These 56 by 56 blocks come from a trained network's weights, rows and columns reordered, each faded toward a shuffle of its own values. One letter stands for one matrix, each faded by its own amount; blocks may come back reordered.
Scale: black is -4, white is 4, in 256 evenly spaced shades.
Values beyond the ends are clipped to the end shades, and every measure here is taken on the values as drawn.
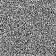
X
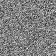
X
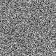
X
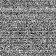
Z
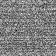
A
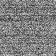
A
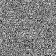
X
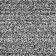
A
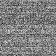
A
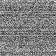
Z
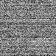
Z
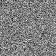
X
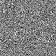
X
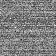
Z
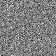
X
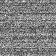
Z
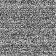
A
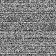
Z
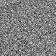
X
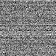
Z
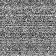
Z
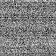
A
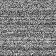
Z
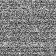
A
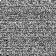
A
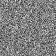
X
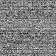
Z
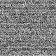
Z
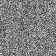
X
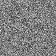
X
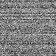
Z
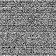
Z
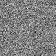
X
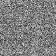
X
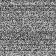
A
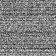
Z
